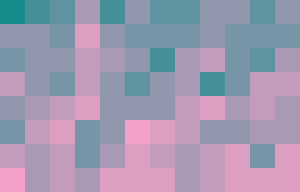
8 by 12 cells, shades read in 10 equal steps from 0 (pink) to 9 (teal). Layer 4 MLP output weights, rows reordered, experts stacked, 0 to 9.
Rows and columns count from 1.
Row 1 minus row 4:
7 3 1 1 3 -2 2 3 -3 -1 4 2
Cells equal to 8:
0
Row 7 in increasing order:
1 1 1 2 2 2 2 3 3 3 5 5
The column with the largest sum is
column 1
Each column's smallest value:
0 2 1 1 1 0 1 2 1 1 1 1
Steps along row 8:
up down up down same same up down down same same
